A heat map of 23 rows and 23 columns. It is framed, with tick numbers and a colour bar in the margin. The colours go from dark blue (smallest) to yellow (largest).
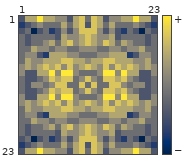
Slope: none. Odd rows or columns: none. Stripes: none. Mirror symmetry: left to right and top to bottom.
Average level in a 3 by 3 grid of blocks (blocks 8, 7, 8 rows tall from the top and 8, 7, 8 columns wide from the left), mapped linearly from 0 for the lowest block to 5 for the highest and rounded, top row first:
040 / 454 / 040
